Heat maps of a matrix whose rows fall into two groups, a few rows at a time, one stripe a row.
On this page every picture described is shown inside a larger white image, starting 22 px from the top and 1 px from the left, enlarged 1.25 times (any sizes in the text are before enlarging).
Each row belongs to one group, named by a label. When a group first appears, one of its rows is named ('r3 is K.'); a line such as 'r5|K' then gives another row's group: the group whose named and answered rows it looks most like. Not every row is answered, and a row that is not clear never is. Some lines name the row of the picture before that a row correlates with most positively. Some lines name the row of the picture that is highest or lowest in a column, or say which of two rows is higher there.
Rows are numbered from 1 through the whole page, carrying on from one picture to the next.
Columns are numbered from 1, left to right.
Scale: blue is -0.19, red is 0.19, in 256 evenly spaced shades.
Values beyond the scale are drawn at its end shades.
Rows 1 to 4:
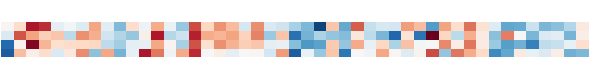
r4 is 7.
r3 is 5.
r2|5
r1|5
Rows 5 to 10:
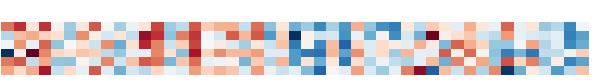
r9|7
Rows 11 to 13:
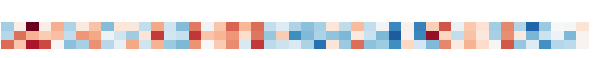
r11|5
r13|5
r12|5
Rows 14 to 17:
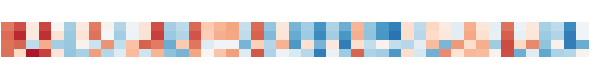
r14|5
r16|7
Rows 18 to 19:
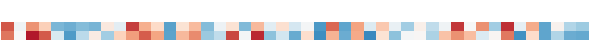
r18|7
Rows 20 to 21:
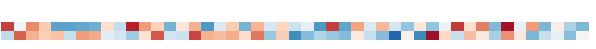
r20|7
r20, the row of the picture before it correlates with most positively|18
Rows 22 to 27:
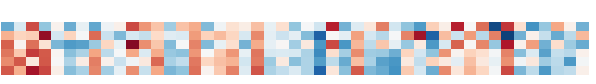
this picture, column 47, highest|23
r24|7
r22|7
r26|5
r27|5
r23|5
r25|5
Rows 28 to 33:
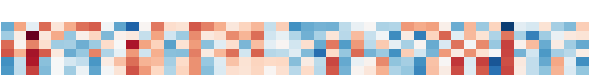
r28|5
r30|7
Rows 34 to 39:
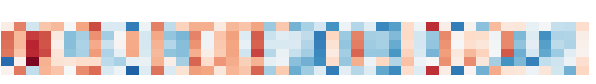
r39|5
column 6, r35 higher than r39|No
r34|5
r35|5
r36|5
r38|5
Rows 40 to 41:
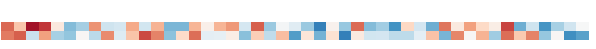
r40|5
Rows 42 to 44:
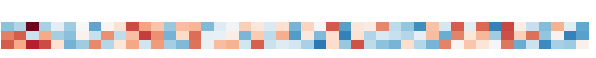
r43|7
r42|7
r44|5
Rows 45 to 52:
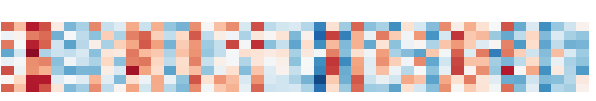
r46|7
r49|7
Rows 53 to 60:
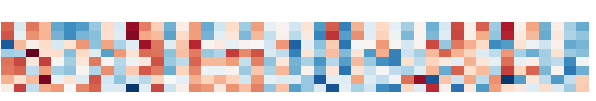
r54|7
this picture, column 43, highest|58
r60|5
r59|5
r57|5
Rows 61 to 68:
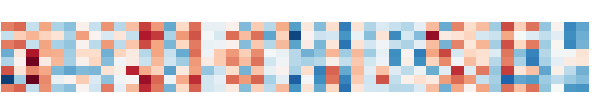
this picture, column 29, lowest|62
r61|7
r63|7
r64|5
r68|7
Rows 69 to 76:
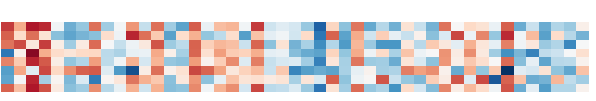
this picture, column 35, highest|74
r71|5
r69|5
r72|5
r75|7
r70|7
